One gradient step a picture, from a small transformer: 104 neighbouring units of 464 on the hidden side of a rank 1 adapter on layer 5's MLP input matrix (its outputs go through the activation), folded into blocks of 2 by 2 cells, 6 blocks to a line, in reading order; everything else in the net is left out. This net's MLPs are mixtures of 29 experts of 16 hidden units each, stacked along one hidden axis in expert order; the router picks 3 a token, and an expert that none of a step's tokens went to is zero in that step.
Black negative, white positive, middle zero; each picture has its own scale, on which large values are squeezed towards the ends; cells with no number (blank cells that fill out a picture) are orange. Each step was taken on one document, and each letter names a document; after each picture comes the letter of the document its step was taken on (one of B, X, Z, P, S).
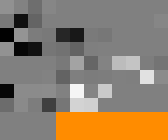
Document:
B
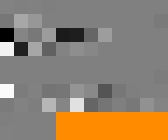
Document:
B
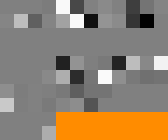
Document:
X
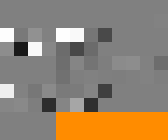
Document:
B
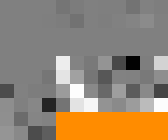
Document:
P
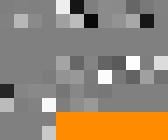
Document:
X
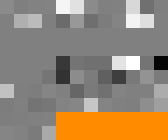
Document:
X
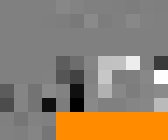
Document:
P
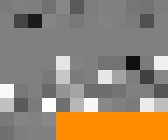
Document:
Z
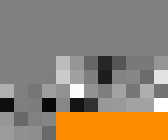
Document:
P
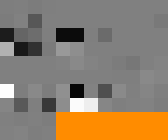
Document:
B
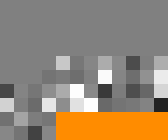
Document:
P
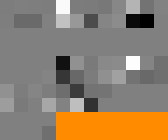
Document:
X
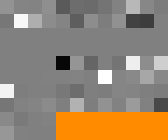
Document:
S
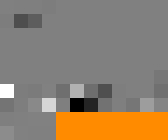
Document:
Z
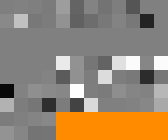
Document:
X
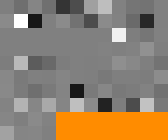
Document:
S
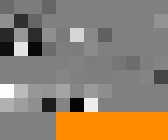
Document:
B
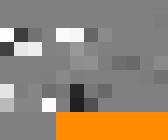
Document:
B
